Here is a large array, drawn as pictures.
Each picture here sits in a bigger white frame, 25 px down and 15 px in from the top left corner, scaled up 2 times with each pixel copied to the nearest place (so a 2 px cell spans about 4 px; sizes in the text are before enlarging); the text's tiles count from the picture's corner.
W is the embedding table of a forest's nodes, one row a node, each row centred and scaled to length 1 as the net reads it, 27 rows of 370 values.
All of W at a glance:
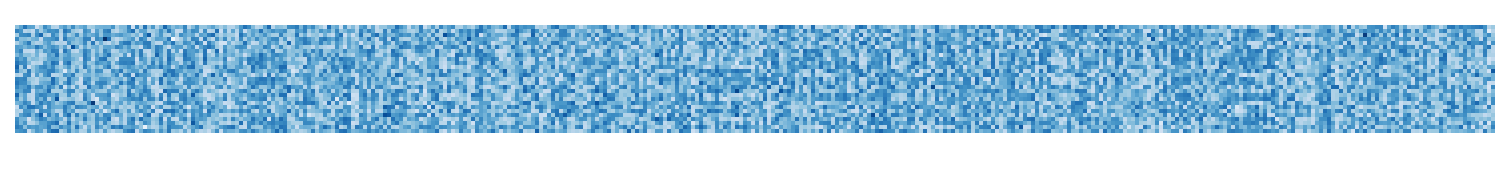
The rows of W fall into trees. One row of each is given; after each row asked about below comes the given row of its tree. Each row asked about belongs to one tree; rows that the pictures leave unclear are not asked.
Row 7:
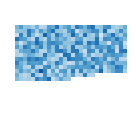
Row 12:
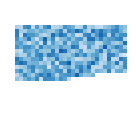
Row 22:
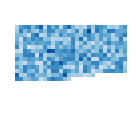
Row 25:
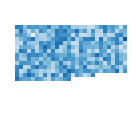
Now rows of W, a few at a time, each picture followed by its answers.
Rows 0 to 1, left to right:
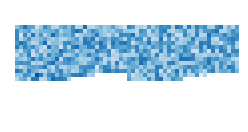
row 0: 12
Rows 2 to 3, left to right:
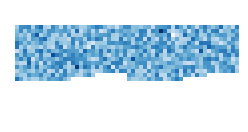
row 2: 22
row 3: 7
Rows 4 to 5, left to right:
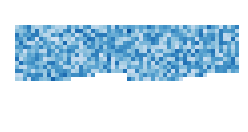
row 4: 12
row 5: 22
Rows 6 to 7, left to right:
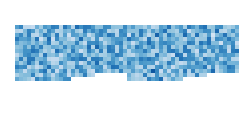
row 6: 7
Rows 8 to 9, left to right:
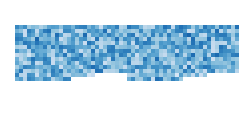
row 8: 7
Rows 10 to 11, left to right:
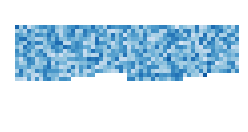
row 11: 25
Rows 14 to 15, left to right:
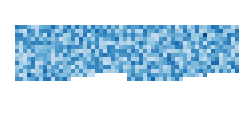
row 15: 25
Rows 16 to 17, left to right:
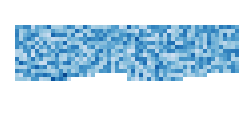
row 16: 12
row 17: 7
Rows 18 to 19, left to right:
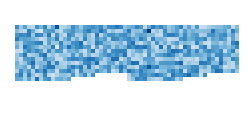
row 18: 7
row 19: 12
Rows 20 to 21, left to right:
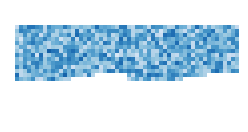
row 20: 22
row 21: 12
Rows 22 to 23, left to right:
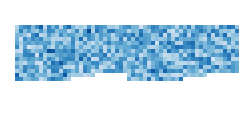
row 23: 7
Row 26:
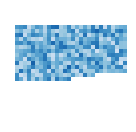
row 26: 7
